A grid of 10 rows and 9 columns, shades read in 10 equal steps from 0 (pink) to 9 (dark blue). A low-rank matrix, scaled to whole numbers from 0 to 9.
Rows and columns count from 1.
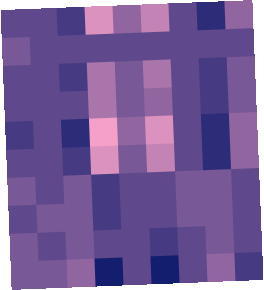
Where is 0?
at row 5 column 4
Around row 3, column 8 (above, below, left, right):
6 7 6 5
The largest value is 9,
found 2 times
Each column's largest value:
7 6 8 9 6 9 6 8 7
